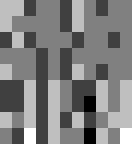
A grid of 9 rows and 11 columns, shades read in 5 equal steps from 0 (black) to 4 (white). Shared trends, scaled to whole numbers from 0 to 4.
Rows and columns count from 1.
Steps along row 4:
same same down up down up same same same same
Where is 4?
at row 9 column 3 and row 9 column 11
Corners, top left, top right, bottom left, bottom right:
3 2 2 4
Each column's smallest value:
1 1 1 1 2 1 1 0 1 1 2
